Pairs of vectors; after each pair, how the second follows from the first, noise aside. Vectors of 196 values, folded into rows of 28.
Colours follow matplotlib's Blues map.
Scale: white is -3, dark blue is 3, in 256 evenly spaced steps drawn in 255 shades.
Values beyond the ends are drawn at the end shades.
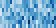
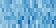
shrunk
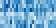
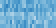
shrunk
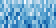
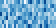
sign-scrambled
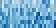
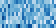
shuffled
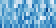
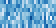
shuffled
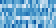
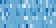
partly zeroed
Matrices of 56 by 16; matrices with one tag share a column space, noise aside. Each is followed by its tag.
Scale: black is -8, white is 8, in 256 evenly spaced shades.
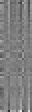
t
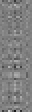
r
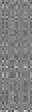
r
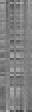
t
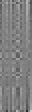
t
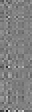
r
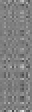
r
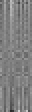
t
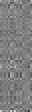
r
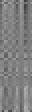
t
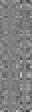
r
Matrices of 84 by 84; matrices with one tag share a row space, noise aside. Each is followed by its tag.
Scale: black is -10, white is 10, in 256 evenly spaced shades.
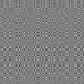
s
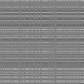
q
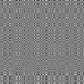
s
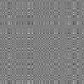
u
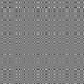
s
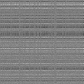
q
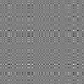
u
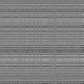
q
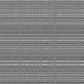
q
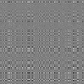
u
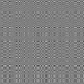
s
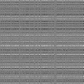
q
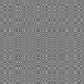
s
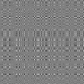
s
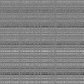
q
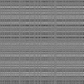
q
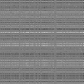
q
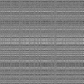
q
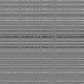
q
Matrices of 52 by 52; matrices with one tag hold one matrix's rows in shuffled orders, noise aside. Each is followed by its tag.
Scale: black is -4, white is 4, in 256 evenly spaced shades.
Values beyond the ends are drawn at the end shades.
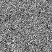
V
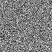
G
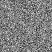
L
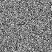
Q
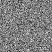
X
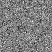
X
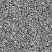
V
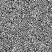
V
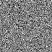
X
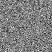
Q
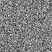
G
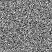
G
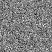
X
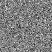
Q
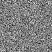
V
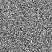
L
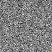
X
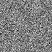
V
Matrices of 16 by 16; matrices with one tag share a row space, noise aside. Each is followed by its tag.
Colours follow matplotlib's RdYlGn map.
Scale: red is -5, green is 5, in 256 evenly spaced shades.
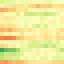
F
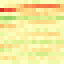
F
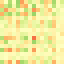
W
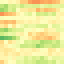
F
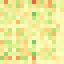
W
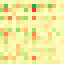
W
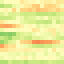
F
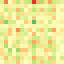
W
